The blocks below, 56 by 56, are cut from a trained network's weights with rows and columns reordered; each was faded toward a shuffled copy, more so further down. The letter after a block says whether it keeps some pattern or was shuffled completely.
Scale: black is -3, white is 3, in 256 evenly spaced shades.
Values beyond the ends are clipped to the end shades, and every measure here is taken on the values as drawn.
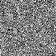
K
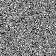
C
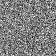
C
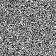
K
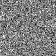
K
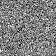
C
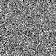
K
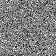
C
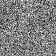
C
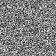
K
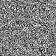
K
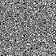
K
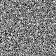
C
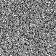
C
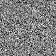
K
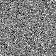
C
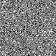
K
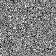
K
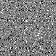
K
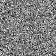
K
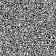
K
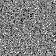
K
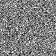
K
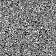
K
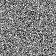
C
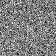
C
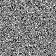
C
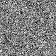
C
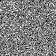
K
